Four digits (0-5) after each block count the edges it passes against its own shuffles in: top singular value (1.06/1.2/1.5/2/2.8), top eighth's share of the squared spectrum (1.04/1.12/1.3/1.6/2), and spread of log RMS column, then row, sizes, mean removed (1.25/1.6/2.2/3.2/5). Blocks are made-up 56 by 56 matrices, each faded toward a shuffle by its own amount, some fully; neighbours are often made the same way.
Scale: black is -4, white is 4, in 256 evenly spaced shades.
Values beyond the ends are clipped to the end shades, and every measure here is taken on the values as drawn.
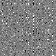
3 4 2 1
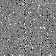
2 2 1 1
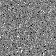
0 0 0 0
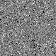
0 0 0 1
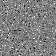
0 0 0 0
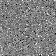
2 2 0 0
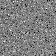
0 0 0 0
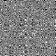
4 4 2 2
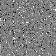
1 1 1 0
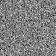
2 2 0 0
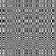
5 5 4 4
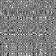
4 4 2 2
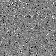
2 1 0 0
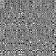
4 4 2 2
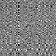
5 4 3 3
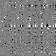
4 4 2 2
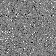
0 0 0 0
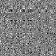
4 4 2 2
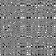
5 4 2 3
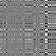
5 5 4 4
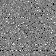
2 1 0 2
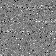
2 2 0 2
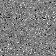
1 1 0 2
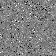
0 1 0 0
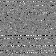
3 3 0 3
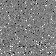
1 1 0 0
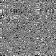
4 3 1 2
